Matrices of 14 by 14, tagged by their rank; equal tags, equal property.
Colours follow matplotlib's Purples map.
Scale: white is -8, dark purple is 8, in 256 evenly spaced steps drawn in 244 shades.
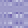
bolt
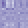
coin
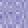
coin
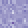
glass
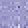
coin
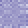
coin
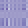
bolt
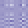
bolt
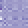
coin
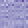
glass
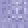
coin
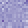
glass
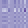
bolt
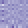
coin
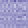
glass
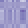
bolt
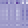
bolt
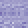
glass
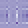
bolt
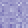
glass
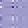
bolt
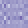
coin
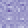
glass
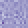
glass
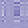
bolt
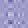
coin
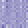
coin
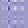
bolt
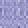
glass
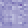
glass
